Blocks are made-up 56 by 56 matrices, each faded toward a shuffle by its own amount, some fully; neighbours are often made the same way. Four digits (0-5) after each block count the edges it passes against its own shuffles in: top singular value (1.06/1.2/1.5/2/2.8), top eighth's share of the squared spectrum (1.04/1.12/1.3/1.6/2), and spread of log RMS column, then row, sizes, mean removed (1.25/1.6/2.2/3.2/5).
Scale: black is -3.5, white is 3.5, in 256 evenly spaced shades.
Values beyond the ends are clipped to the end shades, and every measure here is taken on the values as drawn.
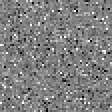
0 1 0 0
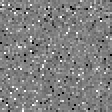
1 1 0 0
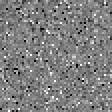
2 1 0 0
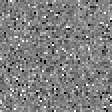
2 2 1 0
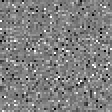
3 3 1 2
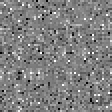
3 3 1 1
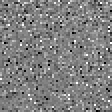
2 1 0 0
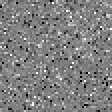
0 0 0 0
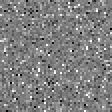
0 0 0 0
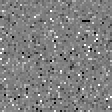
0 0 0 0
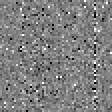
2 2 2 0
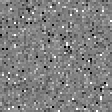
0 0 0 0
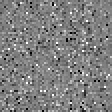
1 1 1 0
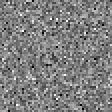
2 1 0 0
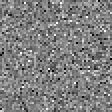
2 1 0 0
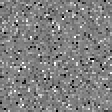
0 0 0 0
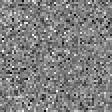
2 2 0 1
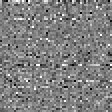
3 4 1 3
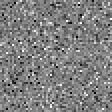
1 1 0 0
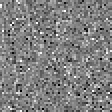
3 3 1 1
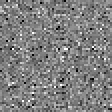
3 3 1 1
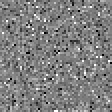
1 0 0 0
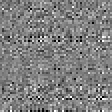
4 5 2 3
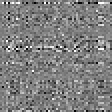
4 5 2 3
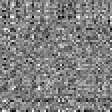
4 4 2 3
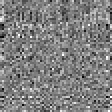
4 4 2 2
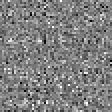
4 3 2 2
